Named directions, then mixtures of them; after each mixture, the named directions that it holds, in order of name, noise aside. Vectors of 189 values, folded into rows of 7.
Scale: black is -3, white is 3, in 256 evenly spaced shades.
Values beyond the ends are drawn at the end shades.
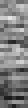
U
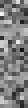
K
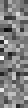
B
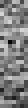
K, U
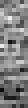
K, U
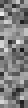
K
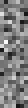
B, K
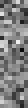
K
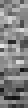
K, U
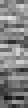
U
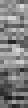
U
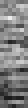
U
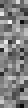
B, K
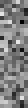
K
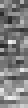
K, U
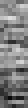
U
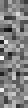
B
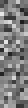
B, K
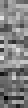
B, U
